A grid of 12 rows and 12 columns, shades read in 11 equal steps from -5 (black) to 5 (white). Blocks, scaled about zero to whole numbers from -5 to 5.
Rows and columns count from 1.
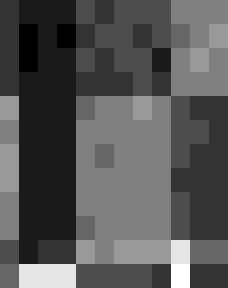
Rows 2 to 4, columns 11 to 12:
0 1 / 1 0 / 0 0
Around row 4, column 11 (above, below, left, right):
1 -3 0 0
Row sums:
-26 -29 -28 -29 -19 -19 -20 -20 -20 -21 -6 -1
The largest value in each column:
1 4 4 4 1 0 1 1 1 5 1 1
